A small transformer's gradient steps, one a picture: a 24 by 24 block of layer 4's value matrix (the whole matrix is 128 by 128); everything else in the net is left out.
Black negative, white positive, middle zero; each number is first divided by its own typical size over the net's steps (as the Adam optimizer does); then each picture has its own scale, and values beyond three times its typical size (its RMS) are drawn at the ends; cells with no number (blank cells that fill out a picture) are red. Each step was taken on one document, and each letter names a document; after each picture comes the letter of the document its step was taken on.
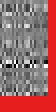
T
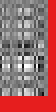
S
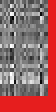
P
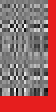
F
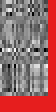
T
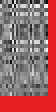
P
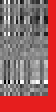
P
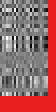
F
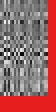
P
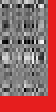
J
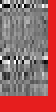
T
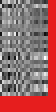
T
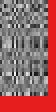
F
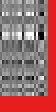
S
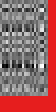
S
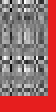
S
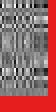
F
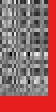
P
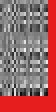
P
